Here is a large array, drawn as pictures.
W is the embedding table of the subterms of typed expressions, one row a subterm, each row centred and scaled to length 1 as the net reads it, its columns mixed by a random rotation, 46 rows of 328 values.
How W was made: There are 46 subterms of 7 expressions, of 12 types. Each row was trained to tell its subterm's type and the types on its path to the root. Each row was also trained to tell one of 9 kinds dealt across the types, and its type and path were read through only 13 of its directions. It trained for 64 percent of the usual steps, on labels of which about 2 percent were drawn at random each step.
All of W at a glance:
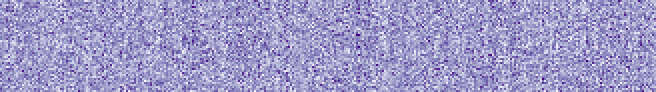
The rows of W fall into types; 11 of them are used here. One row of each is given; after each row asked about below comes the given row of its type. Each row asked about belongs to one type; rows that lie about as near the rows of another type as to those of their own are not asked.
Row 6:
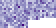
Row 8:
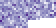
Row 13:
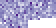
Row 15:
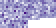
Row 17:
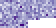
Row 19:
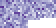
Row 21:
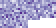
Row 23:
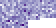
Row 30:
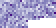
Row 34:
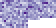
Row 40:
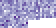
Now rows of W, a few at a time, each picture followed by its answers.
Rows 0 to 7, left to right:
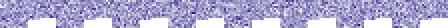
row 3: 34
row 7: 23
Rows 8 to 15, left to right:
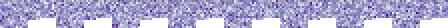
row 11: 19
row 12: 34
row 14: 23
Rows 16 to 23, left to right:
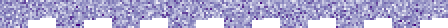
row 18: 8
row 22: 21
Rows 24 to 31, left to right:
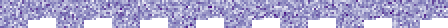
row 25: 13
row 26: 40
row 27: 6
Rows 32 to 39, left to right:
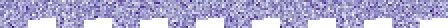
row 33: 6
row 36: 19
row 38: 6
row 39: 15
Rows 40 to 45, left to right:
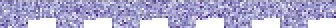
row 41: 15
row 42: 30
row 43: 23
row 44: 19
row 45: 30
